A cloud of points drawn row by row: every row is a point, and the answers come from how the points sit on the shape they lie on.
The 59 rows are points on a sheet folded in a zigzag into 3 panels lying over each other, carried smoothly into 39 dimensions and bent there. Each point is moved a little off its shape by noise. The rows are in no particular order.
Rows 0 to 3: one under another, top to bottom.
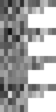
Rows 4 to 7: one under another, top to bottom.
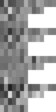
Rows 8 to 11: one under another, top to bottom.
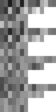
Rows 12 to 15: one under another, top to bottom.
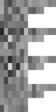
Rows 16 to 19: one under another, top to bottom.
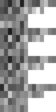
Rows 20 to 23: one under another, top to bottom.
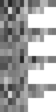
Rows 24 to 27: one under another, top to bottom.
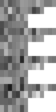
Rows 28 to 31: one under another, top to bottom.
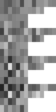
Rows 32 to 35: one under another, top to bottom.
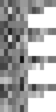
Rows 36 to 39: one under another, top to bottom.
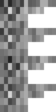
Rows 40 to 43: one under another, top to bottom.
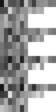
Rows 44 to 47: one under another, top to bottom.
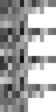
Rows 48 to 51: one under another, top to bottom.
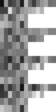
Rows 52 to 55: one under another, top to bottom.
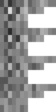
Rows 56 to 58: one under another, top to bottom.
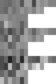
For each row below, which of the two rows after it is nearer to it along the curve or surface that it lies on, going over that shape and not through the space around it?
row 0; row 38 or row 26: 38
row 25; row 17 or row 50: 17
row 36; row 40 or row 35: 40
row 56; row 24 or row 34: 34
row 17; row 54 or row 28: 54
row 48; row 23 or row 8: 23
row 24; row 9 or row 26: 9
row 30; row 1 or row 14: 14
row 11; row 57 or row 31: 57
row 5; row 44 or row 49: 44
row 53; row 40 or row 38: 38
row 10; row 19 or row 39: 39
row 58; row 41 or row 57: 57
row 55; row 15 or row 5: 5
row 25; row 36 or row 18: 18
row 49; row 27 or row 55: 27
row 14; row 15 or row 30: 30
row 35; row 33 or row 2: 2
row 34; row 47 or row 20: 47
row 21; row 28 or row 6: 28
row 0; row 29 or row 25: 25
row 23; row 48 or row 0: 48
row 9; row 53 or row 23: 53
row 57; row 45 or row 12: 45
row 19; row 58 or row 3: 3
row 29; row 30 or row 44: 30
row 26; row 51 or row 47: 47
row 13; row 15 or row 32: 32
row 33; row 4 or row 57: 4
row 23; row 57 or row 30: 30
